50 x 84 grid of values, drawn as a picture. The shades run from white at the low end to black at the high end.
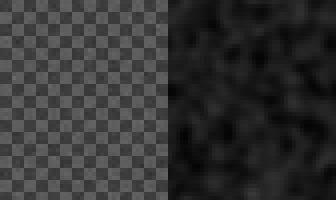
It is made of 1 by 2 panels. Panel 1,1: high, checkered. Panel 1,2: very high, blotchy, faint in contrast.
